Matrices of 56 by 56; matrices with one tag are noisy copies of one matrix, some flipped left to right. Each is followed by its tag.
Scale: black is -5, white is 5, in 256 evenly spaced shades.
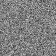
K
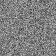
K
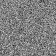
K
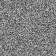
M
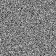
M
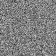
K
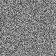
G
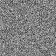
G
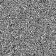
K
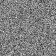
K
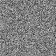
G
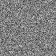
M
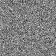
G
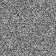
M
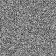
G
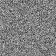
G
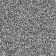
G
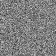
K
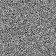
G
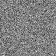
G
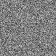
M
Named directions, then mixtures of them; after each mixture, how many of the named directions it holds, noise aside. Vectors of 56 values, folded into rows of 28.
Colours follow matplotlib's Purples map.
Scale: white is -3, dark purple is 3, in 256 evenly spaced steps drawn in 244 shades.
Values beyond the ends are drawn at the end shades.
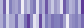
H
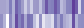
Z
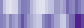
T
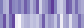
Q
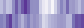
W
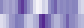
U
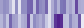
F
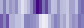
one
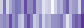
two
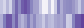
one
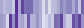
three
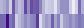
three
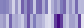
one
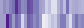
two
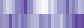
three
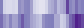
one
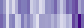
three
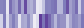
three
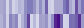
three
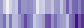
two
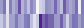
two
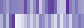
one
